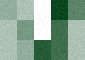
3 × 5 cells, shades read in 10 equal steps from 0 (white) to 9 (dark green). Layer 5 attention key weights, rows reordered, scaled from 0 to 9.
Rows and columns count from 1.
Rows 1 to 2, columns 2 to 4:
3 0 9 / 5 0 7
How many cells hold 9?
1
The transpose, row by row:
4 3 3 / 3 5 4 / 0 0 8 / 9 7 7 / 6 3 3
